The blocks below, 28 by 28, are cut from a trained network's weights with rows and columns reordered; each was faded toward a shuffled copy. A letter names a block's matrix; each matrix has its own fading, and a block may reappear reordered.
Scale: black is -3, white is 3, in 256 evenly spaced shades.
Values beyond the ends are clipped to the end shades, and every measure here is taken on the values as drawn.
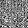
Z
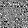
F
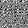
F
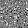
F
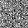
Z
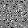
F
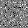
F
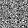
Z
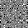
F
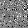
F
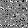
F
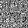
Z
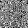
Z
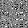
F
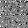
F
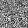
Z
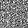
Z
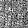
Z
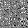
F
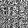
Z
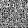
Z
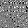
F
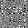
F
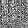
Z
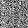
Z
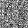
Z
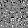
F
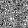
Z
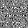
F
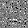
F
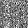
Z
